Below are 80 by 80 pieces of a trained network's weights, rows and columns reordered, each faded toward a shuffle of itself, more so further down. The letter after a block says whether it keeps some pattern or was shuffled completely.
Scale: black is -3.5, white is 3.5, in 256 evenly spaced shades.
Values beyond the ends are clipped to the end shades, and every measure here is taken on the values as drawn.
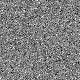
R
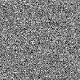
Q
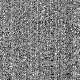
Q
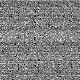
Q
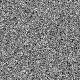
R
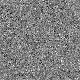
R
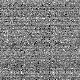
Q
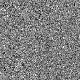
Q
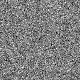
R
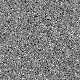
R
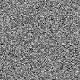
Q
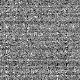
Q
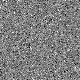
R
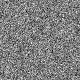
R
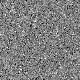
R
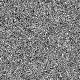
R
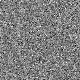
R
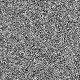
R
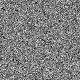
R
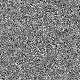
R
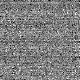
Q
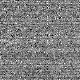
Q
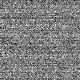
Q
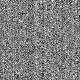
Q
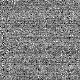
Q
